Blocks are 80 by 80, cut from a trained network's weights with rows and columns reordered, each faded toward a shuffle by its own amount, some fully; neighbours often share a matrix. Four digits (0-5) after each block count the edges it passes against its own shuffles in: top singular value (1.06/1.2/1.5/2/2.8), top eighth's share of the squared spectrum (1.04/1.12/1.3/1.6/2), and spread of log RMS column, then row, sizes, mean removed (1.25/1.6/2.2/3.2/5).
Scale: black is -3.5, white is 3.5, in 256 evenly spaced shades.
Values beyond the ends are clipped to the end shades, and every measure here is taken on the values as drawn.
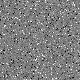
0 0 0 0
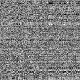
4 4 1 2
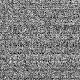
4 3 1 2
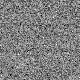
2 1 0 0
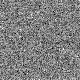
2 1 0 0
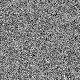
0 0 0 0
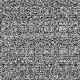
4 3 1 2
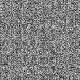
3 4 1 1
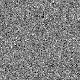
3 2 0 1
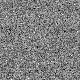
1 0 0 0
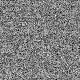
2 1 0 0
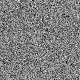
0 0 0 0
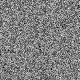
0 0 0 0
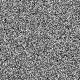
0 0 0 0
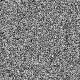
1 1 0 0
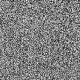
2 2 0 0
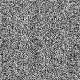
3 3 0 0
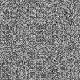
3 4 1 1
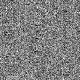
2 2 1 1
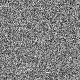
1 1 0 0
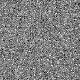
2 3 1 1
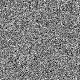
1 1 0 0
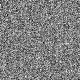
1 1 0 0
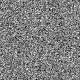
2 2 0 0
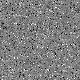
2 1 0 1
